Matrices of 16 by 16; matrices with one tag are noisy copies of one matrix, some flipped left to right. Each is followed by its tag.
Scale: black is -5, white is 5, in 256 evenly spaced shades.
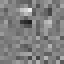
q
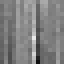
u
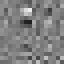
q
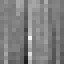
u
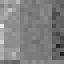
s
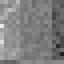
s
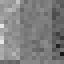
s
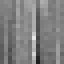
u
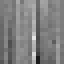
u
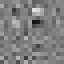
q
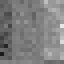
s
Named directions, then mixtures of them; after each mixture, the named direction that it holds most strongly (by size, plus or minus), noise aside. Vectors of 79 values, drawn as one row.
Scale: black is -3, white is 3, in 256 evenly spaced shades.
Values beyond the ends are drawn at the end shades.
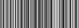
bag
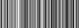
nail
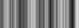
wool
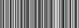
bag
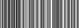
bag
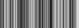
wool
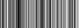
nail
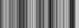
wool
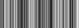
wool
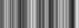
wool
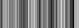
wool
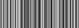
bag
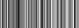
nail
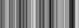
wool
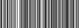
nail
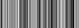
nail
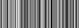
nail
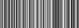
bag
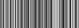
bag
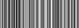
bag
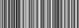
bag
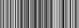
bag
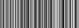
bag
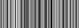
bag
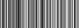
nail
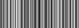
bag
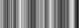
wool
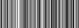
nail
